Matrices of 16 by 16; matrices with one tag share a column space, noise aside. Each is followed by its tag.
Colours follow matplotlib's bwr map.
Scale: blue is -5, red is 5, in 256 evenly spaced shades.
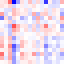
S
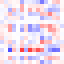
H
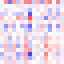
S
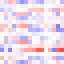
H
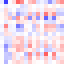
S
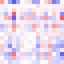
S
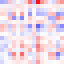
S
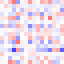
H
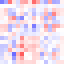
S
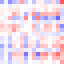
S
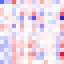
S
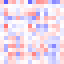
S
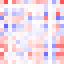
S
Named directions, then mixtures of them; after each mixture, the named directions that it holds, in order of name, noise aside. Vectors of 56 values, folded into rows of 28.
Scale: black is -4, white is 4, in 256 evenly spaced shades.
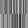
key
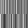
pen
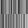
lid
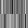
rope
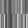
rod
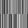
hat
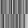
key, lid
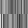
hat, pen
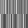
pen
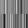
pen, rod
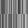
hat, lid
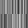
key, pen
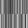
rod, rope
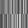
key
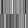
rope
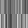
rod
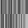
lid, rod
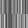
rod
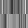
lid, rope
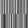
pen
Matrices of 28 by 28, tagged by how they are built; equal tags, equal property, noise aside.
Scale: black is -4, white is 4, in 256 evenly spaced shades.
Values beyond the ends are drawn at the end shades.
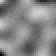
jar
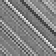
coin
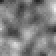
jar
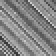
coin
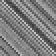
coin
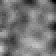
jar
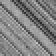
coin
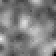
jar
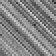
coin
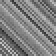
coin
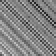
coin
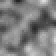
jar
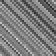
coin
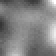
jar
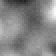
jar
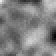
jar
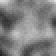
jar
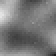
jar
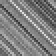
coin
